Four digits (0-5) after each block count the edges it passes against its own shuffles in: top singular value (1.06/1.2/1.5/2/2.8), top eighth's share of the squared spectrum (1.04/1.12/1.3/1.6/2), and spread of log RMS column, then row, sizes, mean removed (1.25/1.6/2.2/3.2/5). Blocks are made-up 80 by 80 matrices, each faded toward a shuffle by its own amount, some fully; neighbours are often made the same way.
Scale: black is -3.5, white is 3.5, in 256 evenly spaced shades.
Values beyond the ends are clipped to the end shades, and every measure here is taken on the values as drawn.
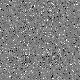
3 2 0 0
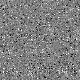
3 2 0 2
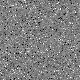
0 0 0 0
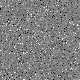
0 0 0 0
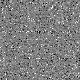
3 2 0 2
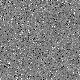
1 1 0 0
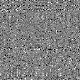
3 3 1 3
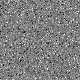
2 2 0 1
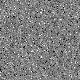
2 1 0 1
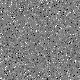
1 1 0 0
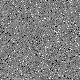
0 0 0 0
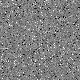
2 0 0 0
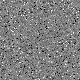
1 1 0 0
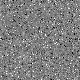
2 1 0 0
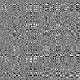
5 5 3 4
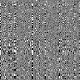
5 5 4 3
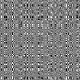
5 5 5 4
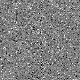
3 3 1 0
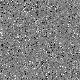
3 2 1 0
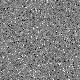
1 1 0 0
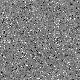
2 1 0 0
